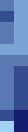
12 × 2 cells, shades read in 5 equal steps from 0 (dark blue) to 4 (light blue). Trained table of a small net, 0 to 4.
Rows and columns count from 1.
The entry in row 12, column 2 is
0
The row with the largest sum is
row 5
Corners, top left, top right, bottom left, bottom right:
2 3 4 0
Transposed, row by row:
2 1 2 2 3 2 2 2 2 2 1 4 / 3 3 3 3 3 2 1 1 1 1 0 0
